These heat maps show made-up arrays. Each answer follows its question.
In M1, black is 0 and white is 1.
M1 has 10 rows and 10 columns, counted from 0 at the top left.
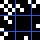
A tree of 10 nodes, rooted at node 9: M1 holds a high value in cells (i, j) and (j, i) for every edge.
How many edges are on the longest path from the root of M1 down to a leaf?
4
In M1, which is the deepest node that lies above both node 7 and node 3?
0
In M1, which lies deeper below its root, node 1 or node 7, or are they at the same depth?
the same depth
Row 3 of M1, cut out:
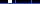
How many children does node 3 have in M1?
0
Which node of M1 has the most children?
1
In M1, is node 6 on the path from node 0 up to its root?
no
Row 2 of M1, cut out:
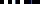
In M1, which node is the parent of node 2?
1
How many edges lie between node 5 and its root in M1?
4
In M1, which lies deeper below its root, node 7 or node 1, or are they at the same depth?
the same depth
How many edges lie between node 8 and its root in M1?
3
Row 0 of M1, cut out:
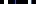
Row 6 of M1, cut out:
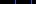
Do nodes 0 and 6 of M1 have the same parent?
yes
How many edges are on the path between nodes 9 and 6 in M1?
1
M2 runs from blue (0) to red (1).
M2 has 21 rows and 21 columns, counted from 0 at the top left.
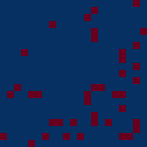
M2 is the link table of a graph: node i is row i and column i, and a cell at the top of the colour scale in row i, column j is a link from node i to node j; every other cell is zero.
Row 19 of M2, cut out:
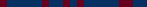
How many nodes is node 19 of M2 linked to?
6
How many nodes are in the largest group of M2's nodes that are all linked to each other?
2
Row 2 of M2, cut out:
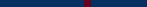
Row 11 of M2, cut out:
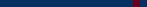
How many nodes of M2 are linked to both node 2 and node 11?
0
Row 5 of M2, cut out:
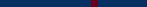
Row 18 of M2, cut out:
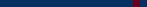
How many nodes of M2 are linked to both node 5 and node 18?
0
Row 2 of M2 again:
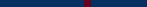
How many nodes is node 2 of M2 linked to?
1
